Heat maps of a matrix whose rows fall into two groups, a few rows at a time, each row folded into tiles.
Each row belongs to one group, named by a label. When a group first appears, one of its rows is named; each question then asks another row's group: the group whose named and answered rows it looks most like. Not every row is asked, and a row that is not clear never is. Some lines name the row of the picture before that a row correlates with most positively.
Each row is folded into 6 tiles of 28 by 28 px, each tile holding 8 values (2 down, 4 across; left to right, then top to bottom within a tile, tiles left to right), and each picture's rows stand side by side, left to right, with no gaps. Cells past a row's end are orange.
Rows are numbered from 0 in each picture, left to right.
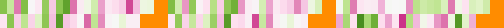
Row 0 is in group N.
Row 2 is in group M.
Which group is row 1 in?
N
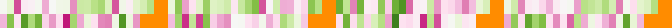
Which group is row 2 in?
N
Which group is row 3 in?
M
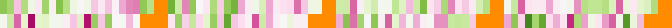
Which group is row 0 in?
N
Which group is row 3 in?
M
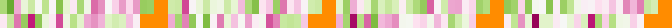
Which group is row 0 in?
N
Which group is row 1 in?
M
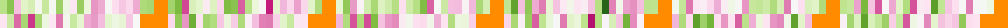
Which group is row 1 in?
N
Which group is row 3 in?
N
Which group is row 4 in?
M
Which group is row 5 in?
N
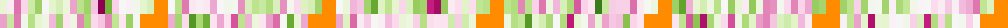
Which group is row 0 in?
M
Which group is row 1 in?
M
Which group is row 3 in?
N
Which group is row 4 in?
N
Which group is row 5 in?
N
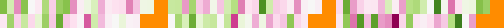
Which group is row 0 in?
N
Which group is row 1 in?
N
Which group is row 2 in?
M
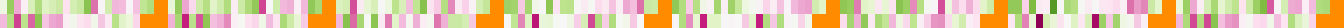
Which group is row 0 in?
M
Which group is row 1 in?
M
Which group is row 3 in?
N
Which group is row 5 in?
N
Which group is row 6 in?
N
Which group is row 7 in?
M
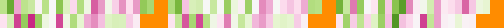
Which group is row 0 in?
N
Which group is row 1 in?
N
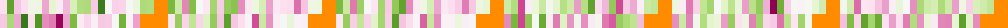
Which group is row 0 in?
M
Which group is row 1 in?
N
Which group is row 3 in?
M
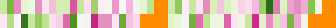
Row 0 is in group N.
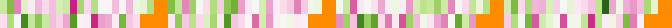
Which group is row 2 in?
M
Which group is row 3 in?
N
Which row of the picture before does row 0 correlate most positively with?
0
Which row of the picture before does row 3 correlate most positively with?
1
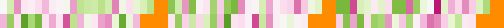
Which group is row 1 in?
N
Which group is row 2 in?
N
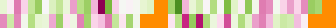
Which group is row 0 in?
M
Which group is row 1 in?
N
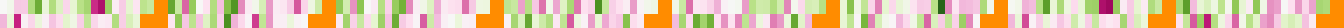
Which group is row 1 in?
N
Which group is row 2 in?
N
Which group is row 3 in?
N
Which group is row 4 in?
M
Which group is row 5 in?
N
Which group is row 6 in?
M
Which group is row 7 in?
N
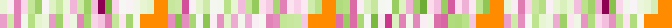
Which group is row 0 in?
M
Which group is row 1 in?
M
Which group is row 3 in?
M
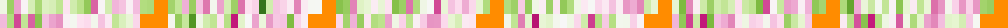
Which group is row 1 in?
N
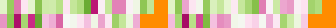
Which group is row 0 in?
M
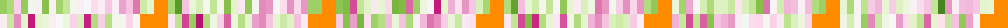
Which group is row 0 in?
N
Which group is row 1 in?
N
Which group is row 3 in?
N
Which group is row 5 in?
N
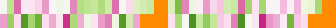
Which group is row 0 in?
M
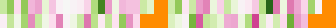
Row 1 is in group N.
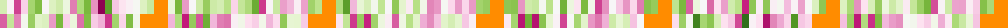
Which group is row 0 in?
M
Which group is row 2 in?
N
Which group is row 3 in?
N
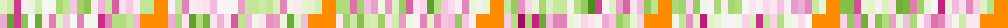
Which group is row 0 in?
M
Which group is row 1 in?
M
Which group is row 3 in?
M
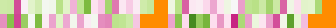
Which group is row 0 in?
M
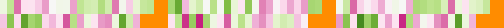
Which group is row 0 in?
M
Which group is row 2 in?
M
